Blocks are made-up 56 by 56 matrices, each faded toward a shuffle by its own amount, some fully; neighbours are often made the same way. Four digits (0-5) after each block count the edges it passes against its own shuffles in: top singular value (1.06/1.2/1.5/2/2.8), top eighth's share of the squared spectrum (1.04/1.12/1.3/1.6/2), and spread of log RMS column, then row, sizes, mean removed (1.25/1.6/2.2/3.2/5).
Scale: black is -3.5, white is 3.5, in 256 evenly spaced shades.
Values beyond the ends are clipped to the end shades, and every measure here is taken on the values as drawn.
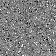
0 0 0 0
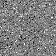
2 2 0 0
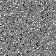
0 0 0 0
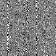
2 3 3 0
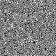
2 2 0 0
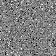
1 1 0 0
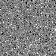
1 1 0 0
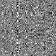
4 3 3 1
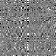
4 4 3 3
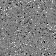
0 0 0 0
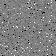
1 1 0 0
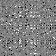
4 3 1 2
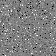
1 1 0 0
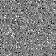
3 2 0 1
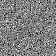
2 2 0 0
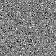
3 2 0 0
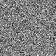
2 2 0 0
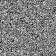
1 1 0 0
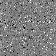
2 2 0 1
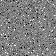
1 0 0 0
